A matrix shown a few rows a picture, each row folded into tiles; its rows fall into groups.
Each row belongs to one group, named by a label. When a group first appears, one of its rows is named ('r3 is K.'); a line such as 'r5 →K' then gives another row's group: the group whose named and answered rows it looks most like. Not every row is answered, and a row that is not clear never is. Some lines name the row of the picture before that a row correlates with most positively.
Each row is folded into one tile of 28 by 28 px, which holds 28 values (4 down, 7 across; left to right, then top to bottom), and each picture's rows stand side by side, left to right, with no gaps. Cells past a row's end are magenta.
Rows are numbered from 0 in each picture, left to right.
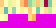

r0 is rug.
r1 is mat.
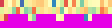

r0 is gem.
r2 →mat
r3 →rug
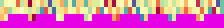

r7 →gem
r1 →gem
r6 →rug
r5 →rug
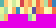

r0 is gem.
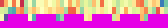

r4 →rug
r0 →rug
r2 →rug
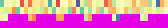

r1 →gem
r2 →gem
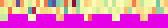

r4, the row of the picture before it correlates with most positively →0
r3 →gem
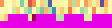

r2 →rug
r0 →gem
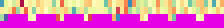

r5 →mat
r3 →gem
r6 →gem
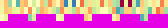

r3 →mat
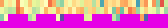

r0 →rug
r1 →rug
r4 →rug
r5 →rug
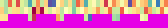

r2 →rug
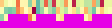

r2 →mat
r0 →rug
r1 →mat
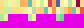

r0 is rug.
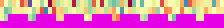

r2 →mat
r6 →rug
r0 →rug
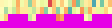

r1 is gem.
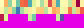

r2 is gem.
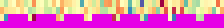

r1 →gem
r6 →rug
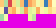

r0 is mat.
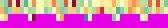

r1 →gem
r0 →mat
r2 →mat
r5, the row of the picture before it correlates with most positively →0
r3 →rug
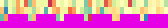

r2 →rug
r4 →mat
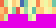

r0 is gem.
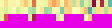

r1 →gem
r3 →mat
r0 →gem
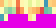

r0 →rug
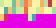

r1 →rug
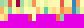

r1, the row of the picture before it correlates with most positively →0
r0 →mat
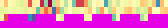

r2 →rug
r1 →rug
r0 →gem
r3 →gem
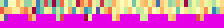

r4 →gem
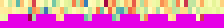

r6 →mat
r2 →mat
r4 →rug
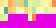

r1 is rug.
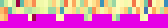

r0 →mat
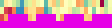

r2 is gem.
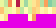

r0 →mat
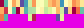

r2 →rug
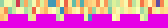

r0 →mat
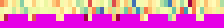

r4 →gem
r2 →gem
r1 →gem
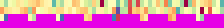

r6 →mat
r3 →mat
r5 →mat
